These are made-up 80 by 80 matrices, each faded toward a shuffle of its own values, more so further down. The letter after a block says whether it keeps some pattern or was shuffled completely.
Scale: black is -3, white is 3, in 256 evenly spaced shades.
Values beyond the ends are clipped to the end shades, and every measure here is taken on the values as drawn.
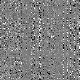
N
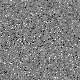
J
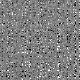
N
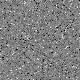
J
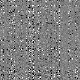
N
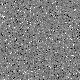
J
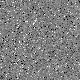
J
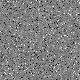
J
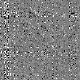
N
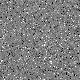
J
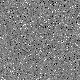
J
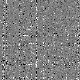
N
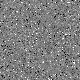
J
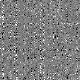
N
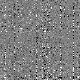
N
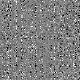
N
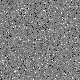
J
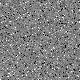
J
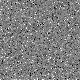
J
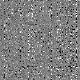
N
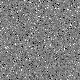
J
